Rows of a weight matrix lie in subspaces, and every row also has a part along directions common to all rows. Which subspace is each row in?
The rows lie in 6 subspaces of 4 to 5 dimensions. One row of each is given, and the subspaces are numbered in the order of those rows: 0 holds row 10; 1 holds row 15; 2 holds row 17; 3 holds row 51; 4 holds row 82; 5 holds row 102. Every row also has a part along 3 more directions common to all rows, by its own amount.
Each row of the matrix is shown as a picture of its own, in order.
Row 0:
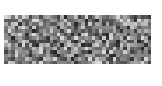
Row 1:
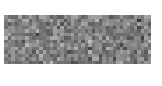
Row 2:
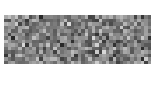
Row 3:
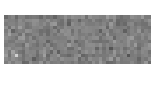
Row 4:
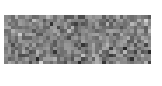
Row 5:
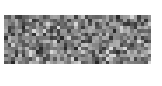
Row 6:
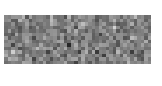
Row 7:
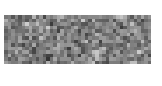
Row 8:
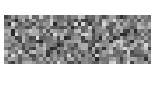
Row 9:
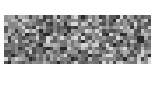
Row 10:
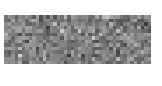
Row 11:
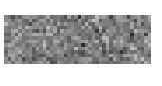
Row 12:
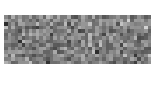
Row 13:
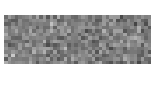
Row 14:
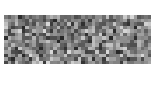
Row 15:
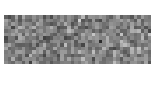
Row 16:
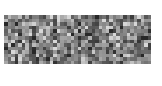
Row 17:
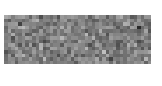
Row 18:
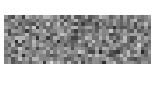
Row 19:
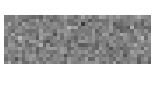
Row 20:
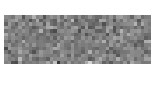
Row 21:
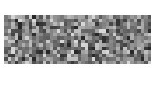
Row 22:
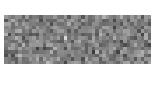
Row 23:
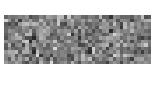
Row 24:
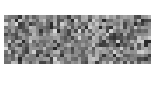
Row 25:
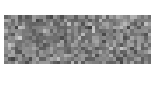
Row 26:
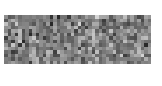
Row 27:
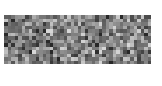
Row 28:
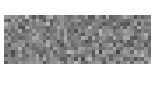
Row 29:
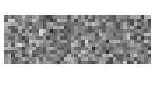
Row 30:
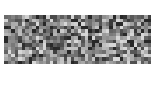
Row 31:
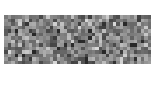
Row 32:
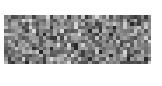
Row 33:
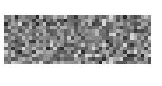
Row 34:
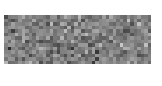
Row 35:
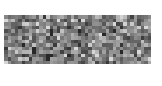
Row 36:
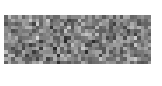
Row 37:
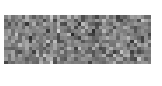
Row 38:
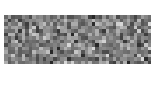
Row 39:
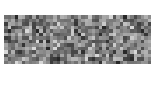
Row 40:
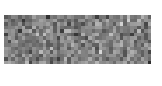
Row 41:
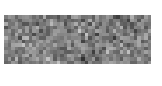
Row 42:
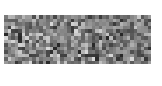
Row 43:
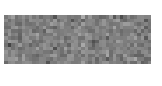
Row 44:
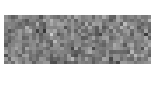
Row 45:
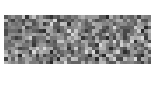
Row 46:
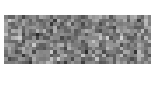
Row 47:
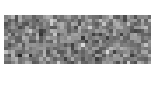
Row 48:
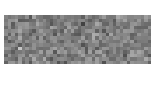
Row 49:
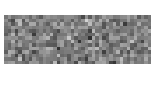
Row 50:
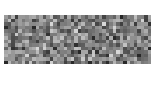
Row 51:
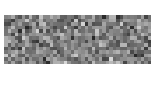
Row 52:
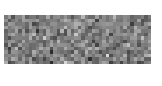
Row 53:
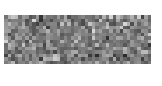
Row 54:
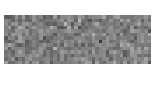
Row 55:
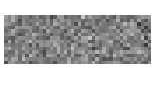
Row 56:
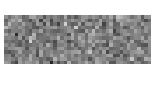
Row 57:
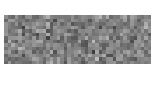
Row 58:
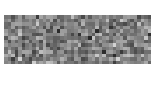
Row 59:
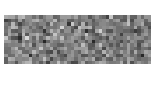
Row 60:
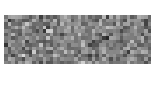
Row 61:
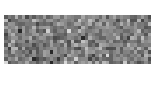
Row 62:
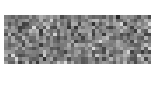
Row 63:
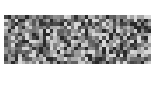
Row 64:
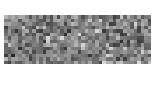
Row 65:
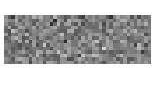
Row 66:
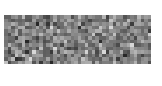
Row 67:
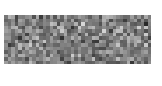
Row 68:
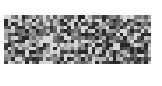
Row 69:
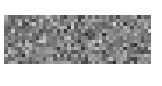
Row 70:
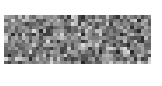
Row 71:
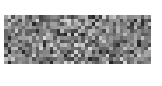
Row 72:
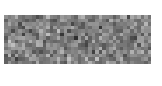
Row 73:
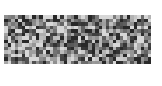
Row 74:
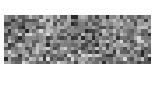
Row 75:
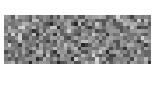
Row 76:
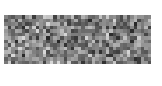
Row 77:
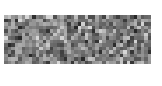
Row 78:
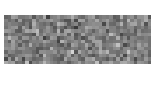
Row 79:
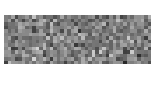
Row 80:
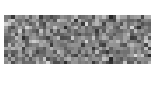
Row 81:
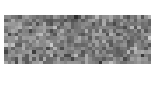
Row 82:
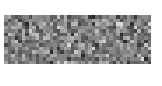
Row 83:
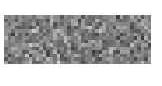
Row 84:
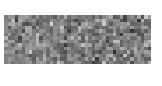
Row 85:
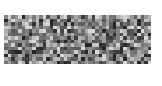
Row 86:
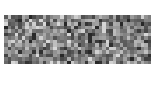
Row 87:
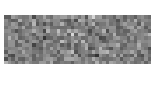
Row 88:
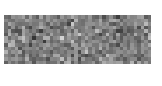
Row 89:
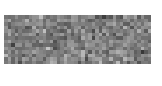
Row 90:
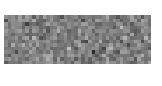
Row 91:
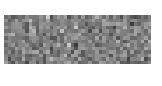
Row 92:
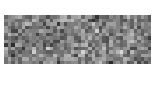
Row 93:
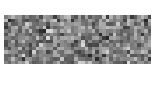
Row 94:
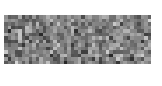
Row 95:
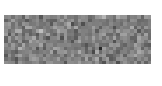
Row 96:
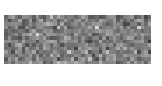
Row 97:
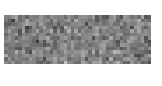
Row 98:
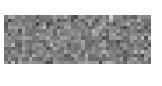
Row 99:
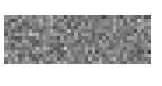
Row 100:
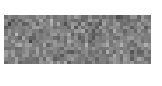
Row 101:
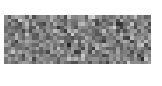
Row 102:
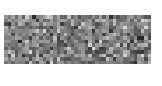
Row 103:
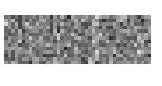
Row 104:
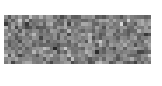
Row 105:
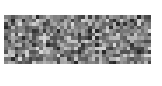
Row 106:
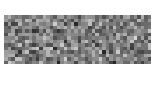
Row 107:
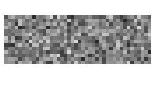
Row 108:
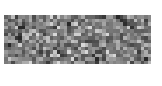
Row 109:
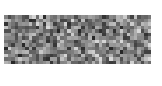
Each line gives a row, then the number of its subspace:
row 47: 3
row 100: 5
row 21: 4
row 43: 1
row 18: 0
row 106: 1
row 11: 3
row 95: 0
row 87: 4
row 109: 5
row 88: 0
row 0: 2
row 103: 5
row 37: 5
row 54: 1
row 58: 1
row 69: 1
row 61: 4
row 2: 2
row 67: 0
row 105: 1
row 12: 5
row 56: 5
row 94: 3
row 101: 4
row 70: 0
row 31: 1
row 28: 2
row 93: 3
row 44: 3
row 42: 3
